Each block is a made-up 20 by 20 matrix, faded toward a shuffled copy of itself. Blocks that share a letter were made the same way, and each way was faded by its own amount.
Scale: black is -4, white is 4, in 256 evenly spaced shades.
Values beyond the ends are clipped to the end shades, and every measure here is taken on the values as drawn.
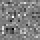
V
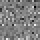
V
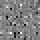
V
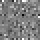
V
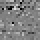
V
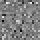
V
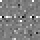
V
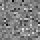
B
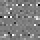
V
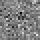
B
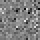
V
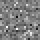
B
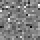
B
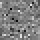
B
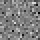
B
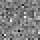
B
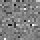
V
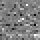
V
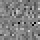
V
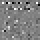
V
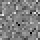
B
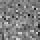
B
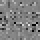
V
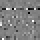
V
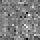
B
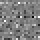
V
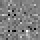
V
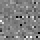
V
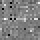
V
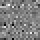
V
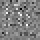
V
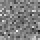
B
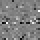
V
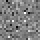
B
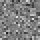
B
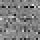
V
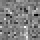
V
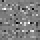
V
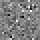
B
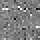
V
